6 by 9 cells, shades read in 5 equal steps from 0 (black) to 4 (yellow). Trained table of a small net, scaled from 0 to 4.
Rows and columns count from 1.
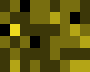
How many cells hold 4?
1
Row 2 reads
2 1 1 2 2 3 2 0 1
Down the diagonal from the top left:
1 1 1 0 1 1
